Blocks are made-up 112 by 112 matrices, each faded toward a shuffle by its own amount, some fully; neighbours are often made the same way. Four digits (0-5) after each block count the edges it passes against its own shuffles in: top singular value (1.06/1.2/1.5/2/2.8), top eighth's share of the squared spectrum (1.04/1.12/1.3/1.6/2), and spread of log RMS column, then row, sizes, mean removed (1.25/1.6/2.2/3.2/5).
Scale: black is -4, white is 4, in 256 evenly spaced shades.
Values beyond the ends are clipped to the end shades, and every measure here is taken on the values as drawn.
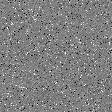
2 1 0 0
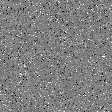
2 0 0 0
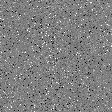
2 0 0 0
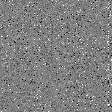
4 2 1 0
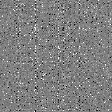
4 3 2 1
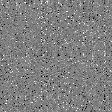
4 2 2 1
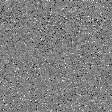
3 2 0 1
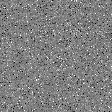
2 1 0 0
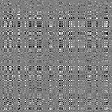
5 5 4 4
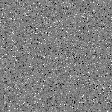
3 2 0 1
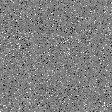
3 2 0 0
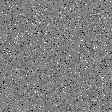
2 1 0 0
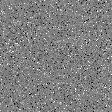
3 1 0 0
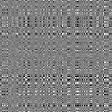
5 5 4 4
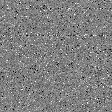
1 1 0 1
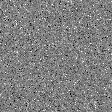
0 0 0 0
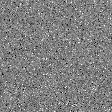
0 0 0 0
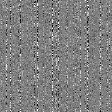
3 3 4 0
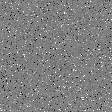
0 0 0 0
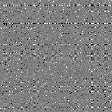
5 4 2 3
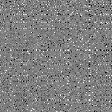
5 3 2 2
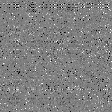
4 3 1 2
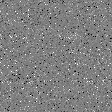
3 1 0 0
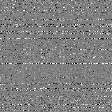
3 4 0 4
